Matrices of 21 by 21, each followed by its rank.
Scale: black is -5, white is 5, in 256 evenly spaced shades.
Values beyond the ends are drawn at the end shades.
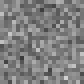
full rank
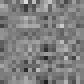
three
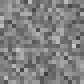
full rank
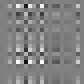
one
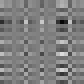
one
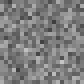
full rank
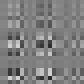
one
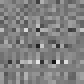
three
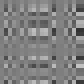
one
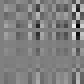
one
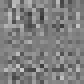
three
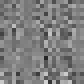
three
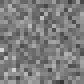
full rank
